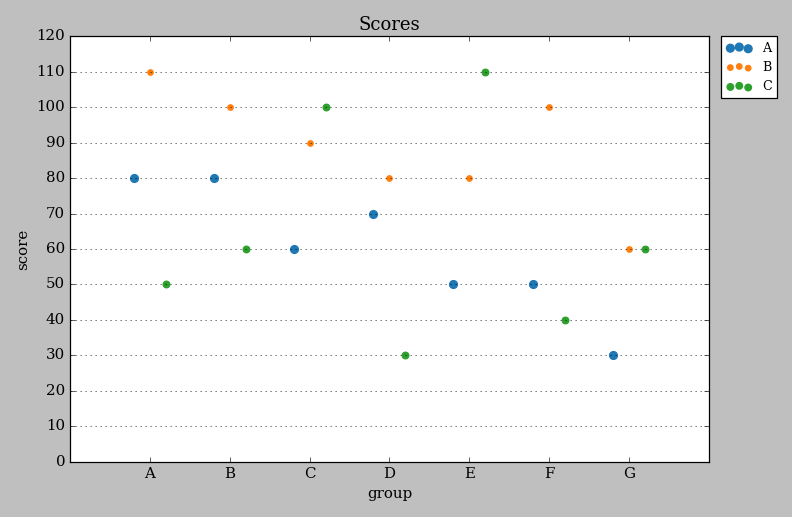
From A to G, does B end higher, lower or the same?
lower
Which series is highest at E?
C
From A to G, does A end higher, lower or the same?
lower
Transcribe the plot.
Title: Scores
x-axis: group, ticks A B C D E F G
y-axis: score, ticks 0 10 20 30 40 50 60 70 80 90 100 110 120
Legend: A, B, C
Values:
A: 80 80 60 70 50 50 30
B: 110 100 90 80 80 100 60
C: 50 60 100 30 110 40 60
